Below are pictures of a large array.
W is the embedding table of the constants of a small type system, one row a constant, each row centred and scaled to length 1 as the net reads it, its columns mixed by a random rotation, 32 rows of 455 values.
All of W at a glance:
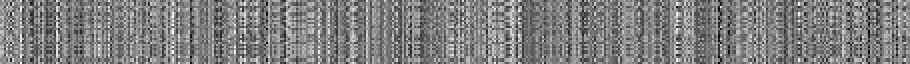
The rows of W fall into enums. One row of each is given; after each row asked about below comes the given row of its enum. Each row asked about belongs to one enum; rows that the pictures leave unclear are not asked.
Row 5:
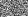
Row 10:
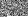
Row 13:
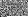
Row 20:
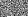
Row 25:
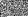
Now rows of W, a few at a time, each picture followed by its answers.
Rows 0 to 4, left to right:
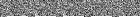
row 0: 5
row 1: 10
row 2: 10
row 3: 13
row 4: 20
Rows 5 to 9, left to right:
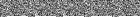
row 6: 10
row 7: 10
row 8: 25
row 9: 5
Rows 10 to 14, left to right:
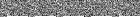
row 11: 5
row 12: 25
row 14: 10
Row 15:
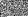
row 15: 25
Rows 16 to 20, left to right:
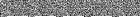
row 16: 25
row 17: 5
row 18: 20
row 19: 13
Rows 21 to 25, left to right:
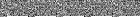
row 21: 10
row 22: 13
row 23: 25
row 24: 13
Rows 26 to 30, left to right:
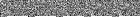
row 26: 25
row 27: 13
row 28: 20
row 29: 10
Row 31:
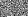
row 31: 20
